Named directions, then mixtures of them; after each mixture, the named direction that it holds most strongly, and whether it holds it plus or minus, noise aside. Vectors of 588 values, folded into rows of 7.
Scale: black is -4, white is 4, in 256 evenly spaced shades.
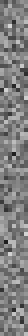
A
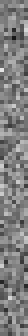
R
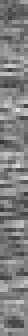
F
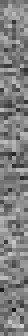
A, plus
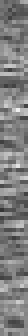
F, plus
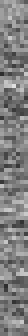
F, minus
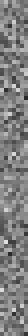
A, minus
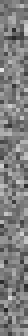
R, plus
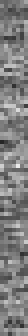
F, plus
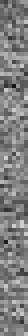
A, plus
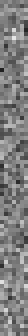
R, minus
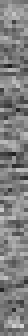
F, minus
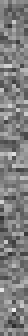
A, minus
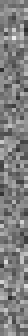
R, minus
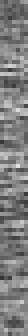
F, plus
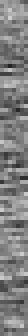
F, minus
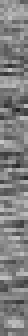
F, minus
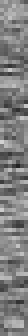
F, minus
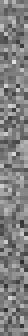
A, minus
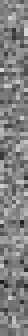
R, plus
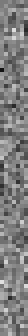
R, minus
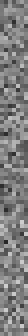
A, plus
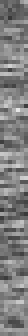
F, plus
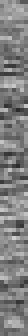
F, minus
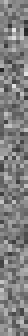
R, minus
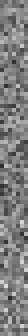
R, minus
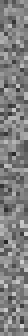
A, plus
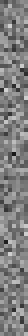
A, plus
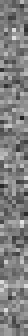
R, minus
